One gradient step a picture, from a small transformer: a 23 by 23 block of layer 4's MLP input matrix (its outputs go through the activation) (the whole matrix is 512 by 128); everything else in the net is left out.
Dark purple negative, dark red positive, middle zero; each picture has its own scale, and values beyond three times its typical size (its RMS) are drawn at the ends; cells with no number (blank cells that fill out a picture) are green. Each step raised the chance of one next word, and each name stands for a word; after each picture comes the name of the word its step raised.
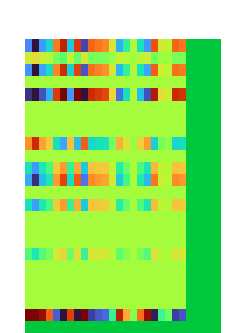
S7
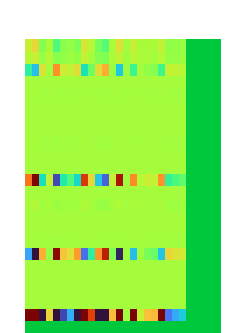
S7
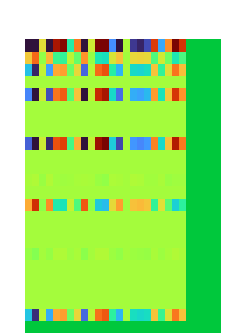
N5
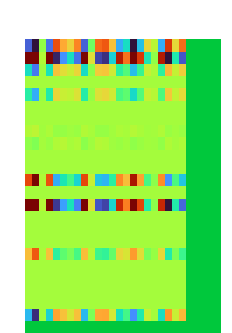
N5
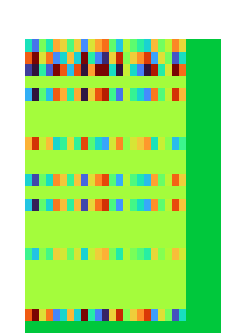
S7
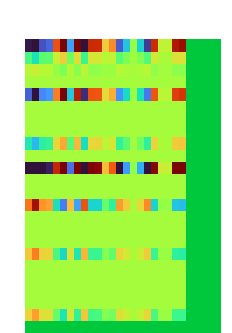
N5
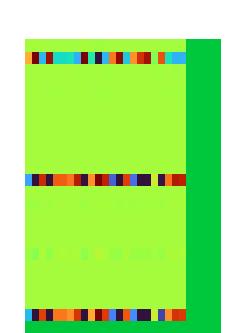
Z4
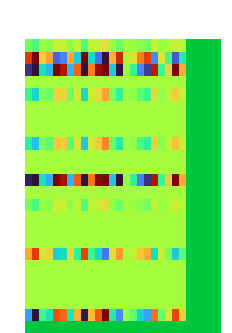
Z4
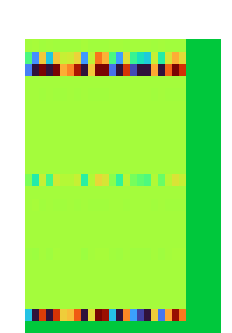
N5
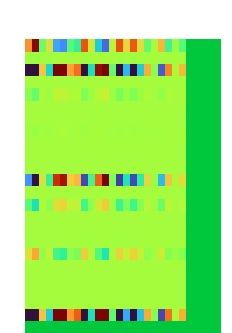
Z4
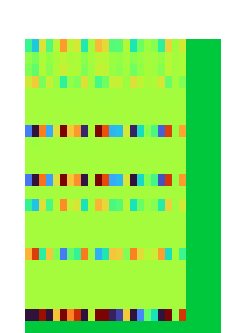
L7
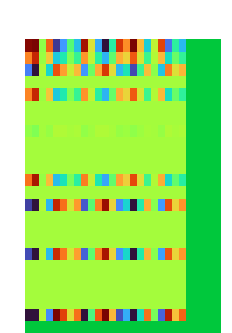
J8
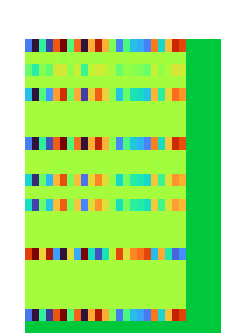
L7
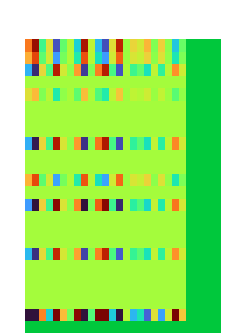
J8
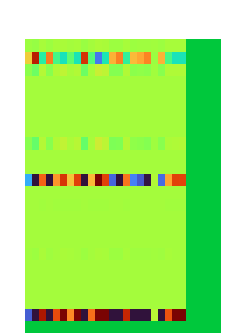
L7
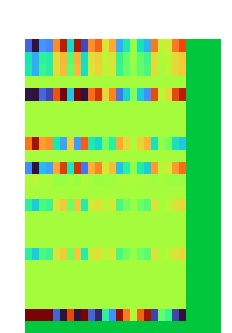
S7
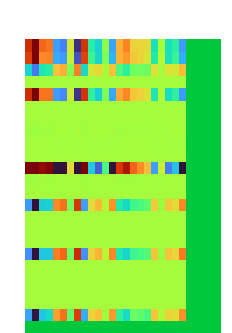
J8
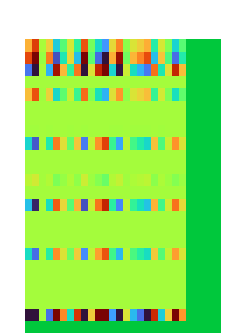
J8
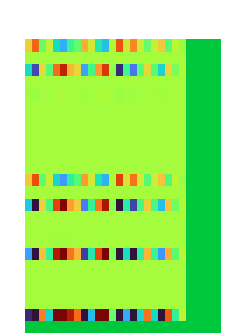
J8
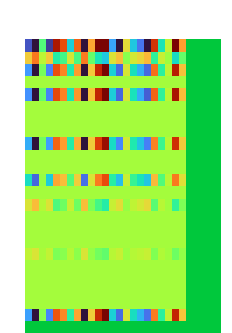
N5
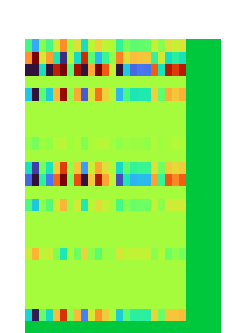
Z4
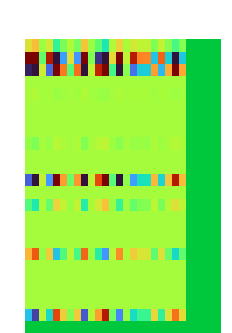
Z4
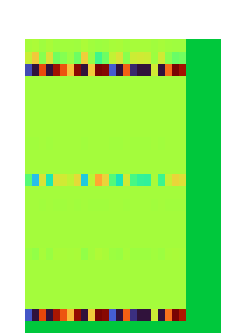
N5
